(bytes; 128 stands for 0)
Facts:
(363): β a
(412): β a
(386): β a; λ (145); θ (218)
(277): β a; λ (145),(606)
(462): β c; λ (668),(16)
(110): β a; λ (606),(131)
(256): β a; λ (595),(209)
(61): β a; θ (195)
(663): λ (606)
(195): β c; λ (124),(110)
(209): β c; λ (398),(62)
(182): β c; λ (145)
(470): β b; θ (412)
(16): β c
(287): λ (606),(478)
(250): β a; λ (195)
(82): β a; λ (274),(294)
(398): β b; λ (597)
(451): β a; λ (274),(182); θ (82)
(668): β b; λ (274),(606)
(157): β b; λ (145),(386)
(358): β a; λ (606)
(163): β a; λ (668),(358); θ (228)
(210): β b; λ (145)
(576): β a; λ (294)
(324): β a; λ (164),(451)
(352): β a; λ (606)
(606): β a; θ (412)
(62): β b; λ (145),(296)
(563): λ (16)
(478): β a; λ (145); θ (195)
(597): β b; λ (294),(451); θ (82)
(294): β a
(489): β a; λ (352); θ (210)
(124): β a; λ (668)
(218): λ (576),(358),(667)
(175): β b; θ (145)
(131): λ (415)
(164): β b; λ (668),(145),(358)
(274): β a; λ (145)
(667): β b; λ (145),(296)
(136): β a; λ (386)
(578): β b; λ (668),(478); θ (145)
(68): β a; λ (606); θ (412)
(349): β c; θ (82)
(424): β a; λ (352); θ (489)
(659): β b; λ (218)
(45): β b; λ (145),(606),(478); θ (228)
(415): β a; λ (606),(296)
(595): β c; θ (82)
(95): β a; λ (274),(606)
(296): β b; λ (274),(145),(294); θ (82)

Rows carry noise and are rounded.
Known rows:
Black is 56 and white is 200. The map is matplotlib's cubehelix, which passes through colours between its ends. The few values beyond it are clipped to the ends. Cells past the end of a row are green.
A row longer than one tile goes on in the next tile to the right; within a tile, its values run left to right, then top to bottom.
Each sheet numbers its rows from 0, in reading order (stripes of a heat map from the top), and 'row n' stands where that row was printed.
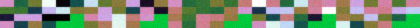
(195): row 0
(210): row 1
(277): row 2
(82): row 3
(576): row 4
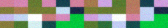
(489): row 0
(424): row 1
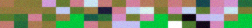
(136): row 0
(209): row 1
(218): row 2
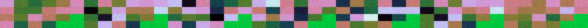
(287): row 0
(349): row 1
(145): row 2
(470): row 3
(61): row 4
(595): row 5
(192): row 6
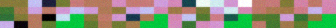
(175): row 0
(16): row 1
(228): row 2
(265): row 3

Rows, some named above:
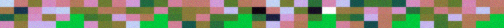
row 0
(209)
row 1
(667)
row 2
(250)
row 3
(296)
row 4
(164)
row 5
(659)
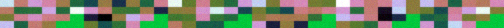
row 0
(415)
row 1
(386)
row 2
(124)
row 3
(110)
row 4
(412)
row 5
(398)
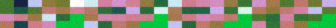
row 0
(45)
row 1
(415)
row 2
(415)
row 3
(324)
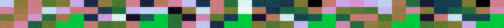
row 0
(462)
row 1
(61)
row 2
(451)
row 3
(478)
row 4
(131)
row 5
(478)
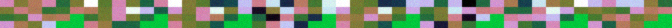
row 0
(667)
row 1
(124)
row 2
(668)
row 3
(451)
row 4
(668)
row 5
(578)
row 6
(163)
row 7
(131)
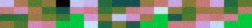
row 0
(274)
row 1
(358)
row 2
(62)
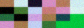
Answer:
(597)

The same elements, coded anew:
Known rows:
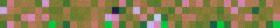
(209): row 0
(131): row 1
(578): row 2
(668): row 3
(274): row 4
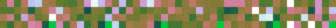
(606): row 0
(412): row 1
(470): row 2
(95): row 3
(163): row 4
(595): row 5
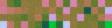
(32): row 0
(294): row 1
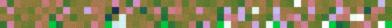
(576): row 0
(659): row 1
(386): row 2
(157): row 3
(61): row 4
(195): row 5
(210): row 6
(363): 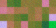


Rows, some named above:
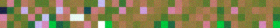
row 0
(578)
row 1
(210)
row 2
(358)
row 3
(62)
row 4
(667)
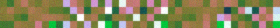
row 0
(415)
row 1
(597)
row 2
(451)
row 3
(131)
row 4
(175)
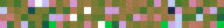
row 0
(412)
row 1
(478)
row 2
(398)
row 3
(218)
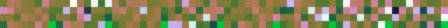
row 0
(62)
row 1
(82)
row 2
(164)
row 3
(228)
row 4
(110)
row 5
(45)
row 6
(451)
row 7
(145)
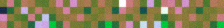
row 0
(578)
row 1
(274)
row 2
(296)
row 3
(274)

